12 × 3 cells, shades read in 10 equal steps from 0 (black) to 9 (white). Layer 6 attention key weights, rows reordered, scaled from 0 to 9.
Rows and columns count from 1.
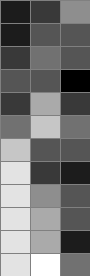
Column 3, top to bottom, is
5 3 3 0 2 4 3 1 3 3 1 4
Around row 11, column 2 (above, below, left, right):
6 9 8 1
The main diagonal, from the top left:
1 3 3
